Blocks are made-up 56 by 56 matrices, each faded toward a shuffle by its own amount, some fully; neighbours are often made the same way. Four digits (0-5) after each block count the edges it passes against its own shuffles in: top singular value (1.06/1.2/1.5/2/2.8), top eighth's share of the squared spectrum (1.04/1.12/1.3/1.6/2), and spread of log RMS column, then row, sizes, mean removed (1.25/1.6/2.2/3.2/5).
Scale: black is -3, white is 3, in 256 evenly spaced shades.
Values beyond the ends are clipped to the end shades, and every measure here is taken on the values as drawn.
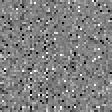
3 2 1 0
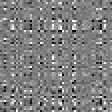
5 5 4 4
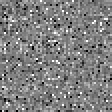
2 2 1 0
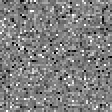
2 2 0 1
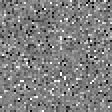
0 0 0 0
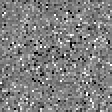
1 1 0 0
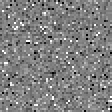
0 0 0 0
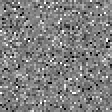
1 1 0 0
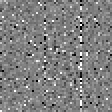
4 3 2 0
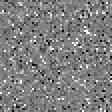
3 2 1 0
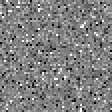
0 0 0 0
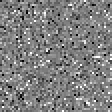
0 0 0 0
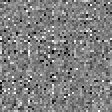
3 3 2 1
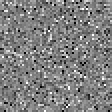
2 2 0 0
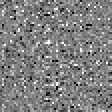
3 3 1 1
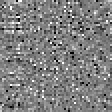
3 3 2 1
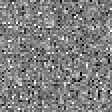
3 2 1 0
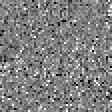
2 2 0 1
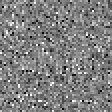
3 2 1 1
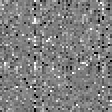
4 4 2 1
